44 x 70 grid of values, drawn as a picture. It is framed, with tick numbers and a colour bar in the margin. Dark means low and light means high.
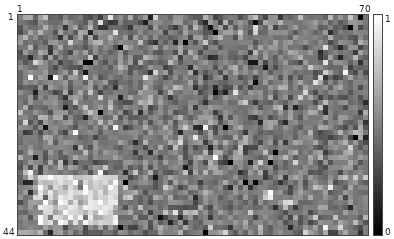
The halves do not mirror each other. In the bottom left lies a patch that is higher than the rest. Overall the values sit about 50% of the way up the scale. The bottom left is the ninth with the highest average.
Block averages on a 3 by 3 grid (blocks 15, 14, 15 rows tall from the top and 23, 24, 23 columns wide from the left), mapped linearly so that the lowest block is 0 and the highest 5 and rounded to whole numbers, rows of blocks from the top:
0 0 0 | 1 1 0 | 5 0 1
